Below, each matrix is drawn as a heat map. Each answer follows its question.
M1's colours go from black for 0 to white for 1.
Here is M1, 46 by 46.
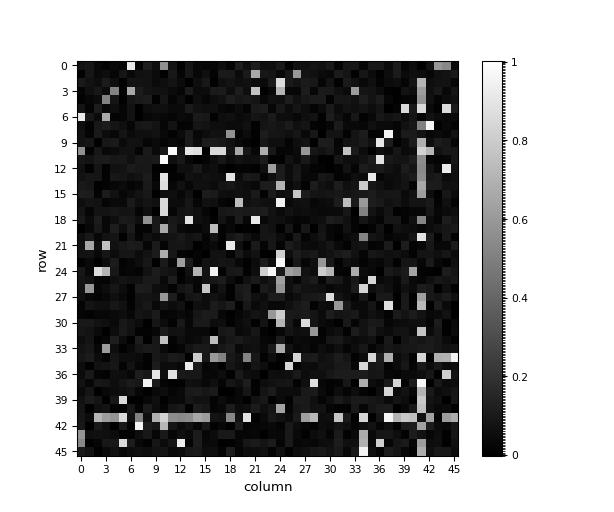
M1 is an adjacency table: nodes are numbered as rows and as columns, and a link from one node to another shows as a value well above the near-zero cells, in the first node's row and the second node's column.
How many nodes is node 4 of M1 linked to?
2
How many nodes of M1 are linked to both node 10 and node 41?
5
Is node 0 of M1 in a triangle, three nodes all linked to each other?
no
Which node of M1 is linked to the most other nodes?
node 41
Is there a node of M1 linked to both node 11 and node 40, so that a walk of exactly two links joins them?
yes
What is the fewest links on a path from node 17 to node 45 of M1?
2
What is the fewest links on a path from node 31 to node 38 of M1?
2
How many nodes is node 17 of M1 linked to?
2
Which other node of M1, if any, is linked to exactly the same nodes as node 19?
node 32
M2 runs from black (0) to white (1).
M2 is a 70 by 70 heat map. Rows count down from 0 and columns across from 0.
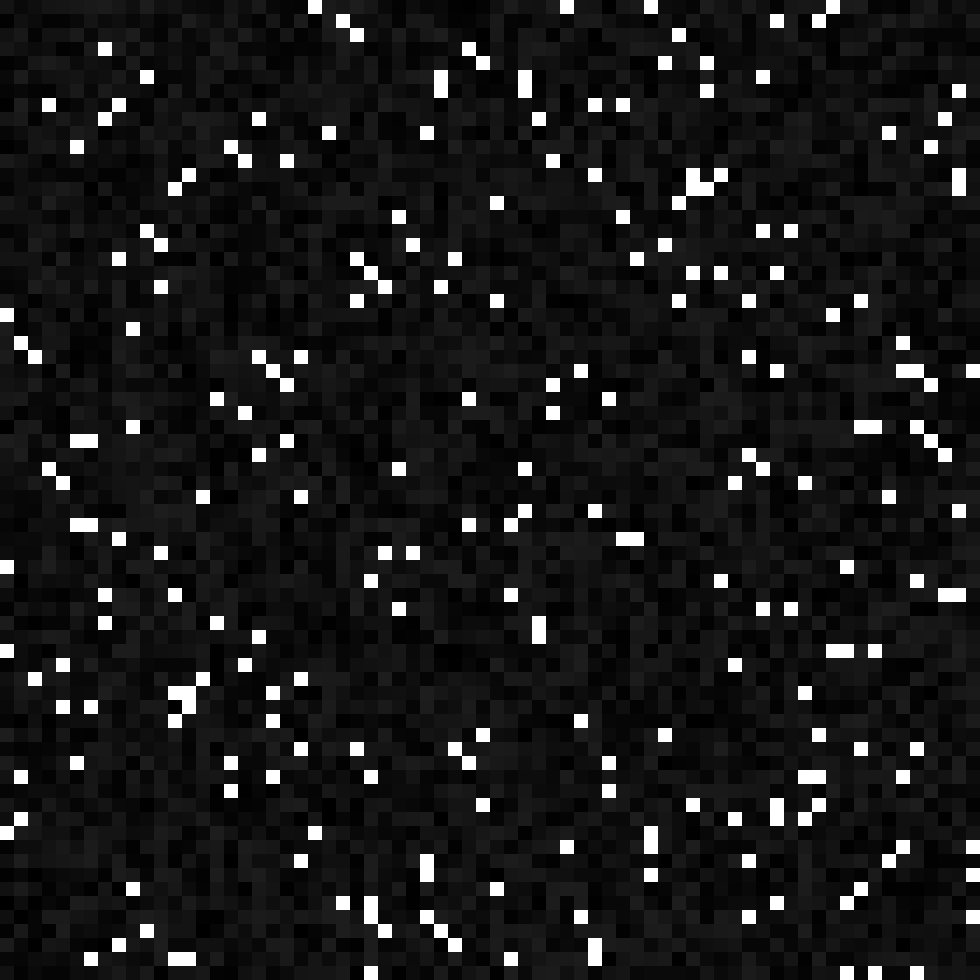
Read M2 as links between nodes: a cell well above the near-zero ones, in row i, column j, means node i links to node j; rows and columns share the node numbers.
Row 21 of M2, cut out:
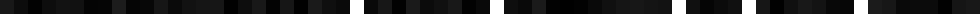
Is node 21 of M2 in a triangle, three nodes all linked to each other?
yes
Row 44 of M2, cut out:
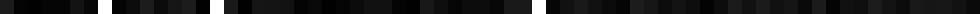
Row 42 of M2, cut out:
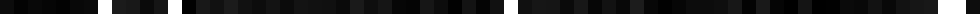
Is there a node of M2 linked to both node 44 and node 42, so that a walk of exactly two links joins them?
yes
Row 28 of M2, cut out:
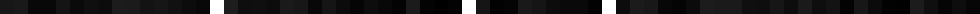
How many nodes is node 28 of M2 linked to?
3
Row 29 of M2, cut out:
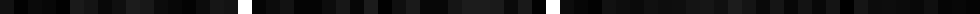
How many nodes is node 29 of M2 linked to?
2
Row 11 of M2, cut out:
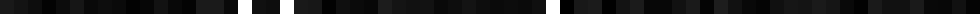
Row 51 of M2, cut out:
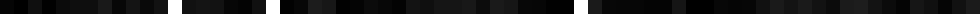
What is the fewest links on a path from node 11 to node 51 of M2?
6
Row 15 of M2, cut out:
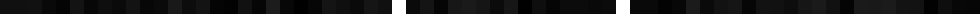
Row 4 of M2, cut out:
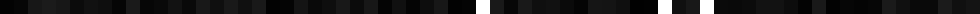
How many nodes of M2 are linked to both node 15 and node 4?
0
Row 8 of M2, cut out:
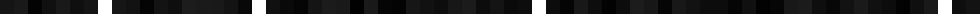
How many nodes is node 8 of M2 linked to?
4
